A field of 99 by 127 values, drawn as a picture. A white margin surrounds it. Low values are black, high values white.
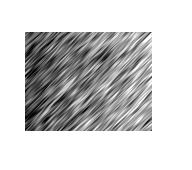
The field climbs toward the right. Streaks slant up to the right. The histogram is bell-shaped.
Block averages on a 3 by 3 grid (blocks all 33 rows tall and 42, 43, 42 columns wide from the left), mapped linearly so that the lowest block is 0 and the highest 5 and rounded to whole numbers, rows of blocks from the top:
025 / 035 / 035
